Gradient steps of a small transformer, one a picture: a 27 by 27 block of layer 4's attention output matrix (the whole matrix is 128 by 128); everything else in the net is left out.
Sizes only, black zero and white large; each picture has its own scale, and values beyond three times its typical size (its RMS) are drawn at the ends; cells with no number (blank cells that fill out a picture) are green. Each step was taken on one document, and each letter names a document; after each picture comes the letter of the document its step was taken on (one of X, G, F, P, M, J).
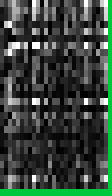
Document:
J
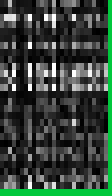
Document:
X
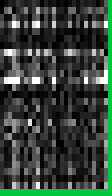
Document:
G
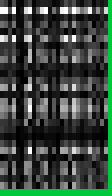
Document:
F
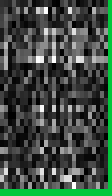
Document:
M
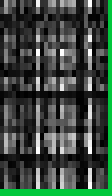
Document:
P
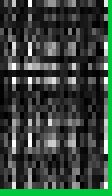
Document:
G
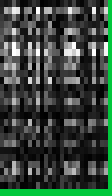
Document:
G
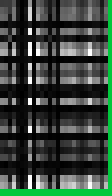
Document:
F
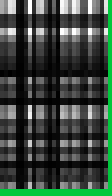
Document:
F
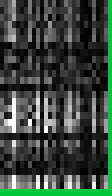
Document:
G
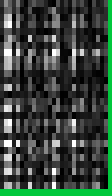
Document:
M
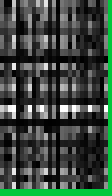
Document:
F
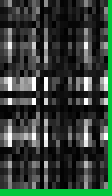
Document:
P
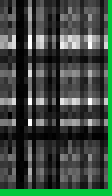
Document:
F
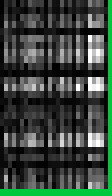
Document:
P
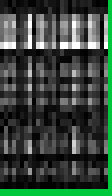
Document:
X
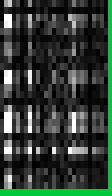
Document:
M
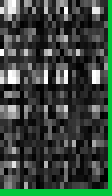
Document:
G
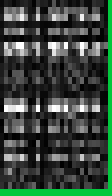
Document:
M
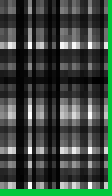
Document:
F
